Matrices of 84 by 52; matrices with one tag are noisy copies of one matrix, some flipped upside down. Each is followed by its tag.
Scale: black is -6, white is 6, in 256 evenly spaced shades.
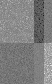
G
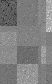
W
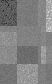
W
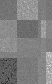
W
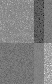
G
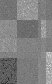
W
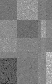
W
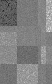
W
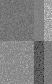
G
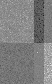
G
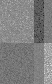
G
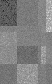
W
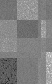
W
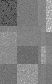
W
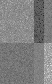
G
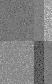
G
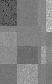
W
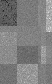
W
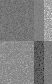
G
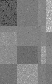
W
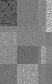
W
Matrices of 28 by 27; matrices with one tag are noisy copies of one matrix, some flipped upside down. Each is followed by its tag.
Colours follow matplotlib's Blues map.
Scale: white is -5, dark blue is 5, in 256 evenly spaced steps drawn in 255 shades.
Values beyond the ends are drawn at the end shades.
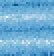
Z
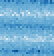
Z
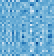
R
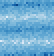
Z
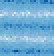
Z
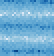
Z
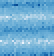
Z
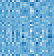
R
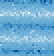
Z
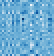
R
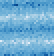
Z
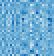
R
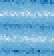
Z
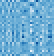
R
